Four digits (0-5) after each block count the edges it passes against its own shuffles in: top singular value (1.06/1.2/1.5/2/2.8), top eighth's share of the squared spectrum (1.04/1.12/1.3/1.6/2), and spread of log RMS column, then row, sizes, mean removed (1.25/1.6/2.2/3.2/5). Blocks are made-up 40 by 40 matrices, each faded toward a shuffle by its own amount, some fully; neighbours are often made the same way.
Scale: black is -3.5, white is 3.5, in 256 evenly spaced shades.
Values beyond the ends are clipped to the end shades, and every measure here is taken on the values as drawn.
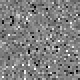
0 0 0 0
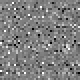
3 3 0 2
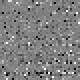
2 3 0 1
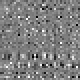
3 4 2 3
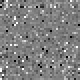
2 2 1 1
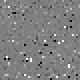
1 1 0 1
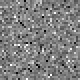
0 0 0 0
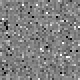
0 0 0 0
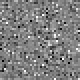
0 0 0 0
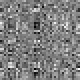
4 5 3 3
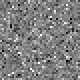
1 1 0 0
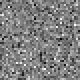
1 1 0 0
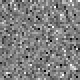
0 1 0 0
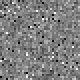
1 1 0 0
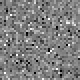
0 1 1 0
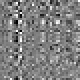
4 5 3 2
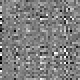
4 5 3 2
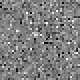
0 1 0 0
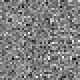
3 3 1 1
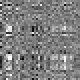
4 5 3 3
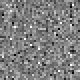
2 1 0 0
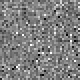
2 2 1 1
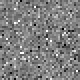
1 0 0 0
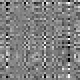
4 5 3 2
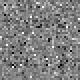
0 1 0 1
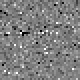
1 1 0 1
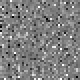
2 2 1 0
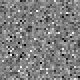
2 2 0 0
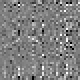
4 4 3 2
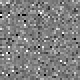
3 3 1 1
